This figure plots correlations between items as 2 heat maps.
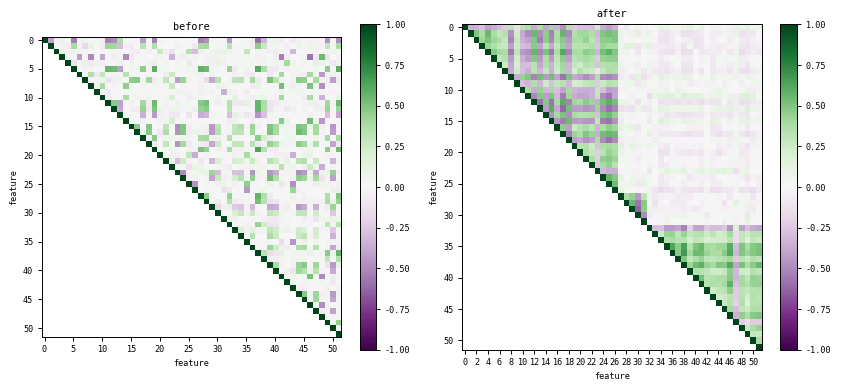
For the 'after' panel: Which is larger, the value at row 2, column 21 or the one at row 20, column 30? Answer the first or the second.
the first
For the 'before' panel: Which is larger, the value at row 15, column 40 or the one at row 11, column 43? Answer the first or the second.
the first
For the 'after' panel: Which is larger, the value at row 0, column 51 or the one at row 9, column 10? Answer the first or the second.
the first
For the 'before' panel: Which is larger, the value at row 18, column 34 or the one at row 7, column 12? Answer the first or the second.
the first
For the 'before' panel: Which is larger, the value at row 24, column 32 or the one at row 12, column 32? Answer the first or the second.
the second
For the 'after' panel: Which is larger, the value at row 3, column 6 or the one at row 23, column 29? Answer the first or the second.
the first
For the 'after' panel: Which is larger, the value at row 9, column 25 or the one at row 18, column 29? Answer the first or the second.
the first
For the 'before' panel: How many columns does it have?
52
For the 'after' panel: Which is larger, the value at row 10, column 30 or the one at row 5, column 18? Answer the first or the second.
the first
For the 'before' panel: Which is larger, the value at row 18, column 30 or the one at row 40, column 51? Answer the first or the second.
the first
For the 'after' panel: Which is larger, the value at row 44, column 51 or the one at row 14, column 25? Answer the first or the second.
the second
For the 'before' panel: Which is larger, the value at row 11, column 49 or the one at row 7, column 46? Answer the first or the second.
the first
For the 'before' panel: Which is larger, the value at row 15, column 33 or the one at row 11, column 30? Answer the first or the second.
the first
